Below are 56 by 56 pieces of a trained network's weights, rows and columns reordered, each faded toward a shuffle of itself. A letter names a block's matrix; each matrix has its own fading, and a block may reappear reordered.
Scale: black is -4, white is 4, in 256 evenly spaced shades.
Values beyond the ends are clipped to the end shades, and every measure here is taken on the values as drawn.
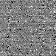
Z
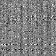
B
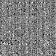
B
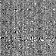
B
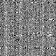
B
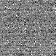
Z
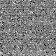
Z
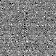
Z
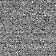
Z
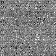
Z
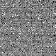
Z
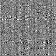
B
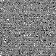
Z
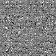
Z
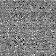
Z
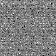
Z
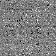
Z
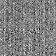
B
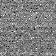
Z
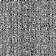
B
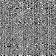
B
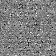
Z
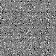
Z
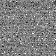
Z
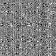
B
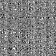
B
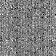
B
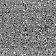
Z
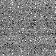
Z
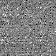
Z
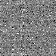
Z
